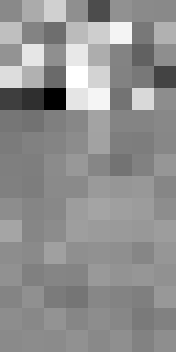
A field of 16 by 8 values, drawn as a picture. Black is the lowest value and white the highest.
Ninth with the highest average: top middle. Calmest part: middle left. Seam: horizontal, 30% of the way down, the bottom part calmer. Mirror symmetry: none.
